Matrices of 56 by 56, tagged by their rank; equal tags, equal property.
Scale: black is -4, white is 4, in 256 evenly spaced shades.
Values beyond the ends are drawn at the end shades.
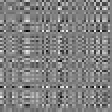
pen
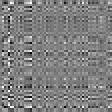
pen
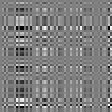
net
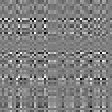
pen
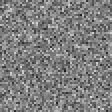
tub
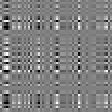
net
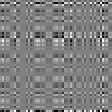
net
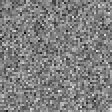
tub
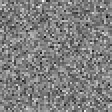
tub
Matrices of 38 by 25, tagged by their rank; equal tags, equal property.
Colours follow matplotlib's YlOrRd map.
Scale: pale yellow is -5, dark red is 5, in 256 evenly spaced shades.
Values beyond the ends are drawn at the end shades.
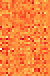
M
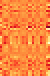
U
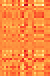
U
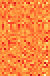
M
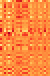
U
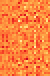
M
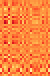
U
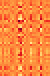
U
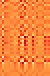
U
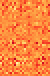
M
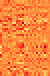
M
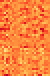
M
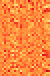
M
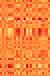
U
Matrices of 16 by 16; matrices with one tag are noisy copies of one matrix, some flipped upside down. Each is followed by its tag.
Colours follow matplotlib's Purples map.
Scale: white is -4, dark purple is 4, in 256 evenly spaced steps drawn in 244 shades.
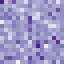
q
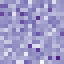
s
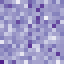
q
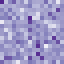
q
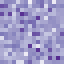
s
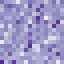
q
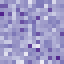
s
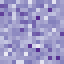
s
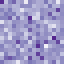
q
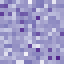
s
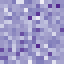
s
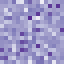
s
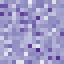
s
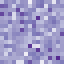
s
